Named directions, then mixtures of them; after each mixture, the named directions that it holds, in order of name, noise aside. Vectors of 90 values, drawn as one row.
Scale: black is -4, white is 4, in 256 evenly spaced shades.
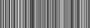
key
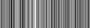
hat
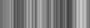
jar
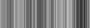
jar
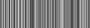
key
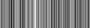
hat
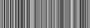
key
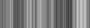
jar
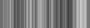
jar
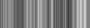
jar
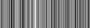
hat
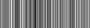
hat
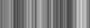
jar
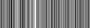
hat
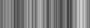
jar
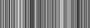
jar, key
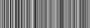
hat, key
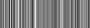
hat, key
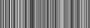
key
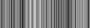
hat, jar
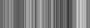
jar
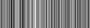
hat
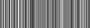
key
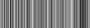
jar, key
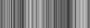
hat, jar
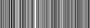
hat, key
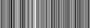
hat
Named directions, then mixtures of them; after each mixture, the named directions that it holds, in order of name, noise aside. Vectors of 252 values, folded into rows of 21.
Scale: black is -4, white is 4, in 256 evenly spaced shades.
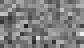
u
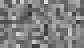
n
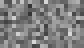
n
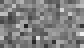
u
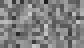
n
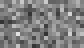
n, u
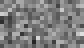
u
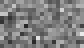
u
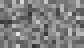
n, u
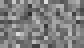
n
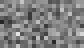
n, u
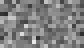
n, u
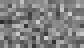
n, u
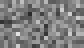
n, u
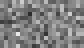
n, u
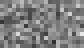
n, u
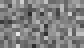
n, u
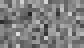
n, u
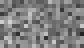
n, u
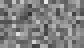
n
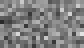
n, u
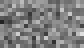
n, u
